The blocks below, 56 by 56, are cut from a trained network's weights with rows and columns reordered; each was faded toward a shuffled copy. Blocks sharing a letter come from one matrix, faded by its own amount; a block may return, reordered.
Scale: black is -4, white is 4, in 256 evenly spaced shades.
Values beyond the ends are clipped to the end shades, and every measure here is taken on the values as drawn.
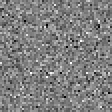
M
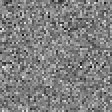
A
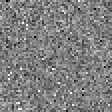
M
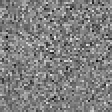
A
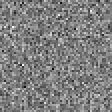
A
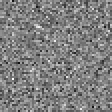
A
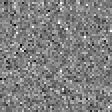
M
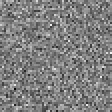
A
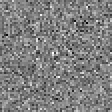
A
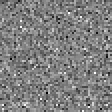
M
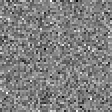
A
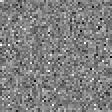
M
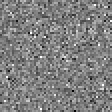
M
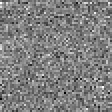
A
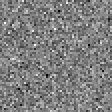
M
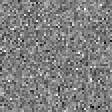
M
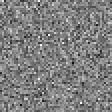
A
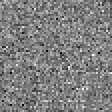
M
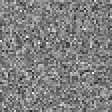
A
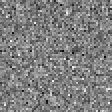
M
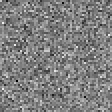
A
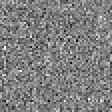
A
